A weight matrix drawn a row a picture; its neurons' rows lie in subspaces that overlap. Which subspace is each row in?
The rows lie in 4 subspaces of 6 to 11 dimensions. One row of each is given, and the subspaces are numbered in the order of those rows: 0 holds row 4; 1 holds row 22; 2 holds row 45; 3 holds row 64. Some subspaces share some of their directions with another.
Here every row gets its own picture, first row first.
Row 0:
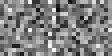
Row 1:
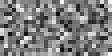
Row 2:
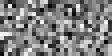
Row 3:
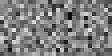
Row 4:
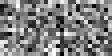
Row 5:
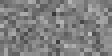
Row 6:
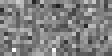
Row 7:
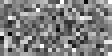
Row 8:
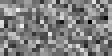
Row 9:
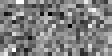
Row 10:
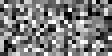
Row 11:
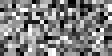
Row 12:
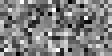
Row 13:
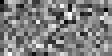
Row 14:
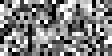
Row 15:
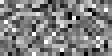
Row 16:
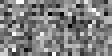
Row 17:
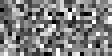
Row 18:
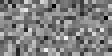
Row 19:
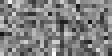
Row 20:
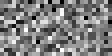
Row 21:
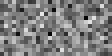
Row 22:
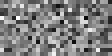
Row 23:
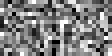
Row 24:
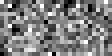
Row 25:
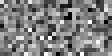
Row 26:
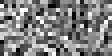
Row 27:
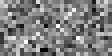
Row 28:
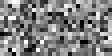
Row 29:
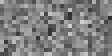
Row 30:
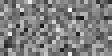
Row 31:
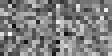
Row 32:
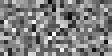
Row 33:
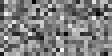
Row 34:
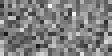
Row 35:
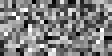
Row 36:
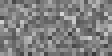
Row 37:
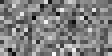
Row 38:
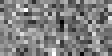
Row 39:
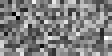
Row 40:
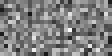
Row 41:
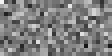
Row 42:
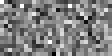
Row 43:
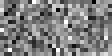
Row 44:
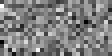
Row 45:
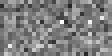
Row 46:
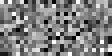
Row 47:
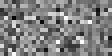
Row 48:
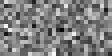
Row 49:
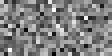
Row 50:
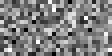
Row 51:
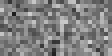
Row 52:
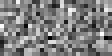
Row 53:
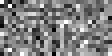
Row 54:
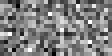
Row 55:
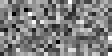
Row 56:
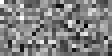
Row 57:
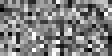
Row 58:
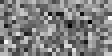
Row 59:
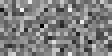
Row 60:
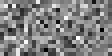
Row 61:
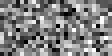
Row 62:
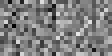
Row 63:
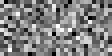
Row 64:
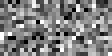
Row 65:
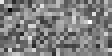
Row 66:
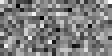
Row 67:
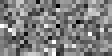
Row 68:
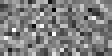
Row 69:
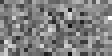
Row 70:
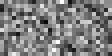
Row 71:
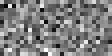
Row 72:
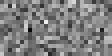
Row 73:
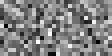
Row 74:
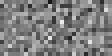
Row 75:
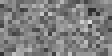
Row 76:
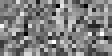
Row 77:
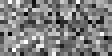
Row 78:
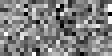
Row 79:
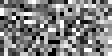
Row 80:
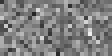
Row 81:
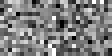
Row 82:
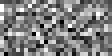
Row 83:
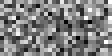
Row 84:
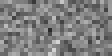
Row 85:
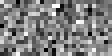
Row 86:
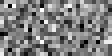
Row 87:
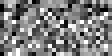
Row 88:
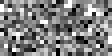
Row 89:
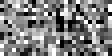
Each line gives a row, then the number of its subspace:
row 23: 0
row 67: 3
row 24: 3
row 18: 3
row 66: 1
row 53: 0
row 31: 3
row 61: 3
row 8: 2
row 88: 1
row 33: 2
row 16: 2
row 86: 0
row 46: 3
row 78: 3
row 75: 1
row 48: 1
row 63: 1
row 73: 2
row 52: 3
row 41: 2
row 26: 0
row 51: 0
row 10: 1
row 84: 1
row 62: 3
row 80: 2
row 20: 1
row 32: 2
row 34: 0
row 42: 2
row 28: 0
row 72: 0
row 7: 1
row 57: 1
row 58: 1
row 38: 3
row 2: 0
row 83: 1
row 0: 2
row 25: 2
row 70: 1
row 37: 1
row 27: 3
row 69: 1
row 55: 1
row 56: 2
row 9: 2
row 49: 1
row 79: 1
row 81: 2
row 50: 1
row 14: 3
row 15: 2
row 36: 2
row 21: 1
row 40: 1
